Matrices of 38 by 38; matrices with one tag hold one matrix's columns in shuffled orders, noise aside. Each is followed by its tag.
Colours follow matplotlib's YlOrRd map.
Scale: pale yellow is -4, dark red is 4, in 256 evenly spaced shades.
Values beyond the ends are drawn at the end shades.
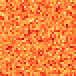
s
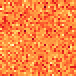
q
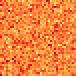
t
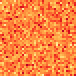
q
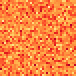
s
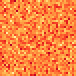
t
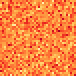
q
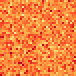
t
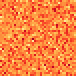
s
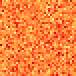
t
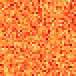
q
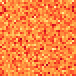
s
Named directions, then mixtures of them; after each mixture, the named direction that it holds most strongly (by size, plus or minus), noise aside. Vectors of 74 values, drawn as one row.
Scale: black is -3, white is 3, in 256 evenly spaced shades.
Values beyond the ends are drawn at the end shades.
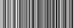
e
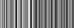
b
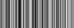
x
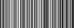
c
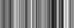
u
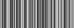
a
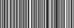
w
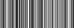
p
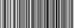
e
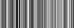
p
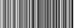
e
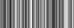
u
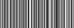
w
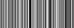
w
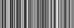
a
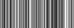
w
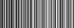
e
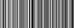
e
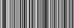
a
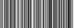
p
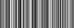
x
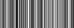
p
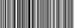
b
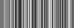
x
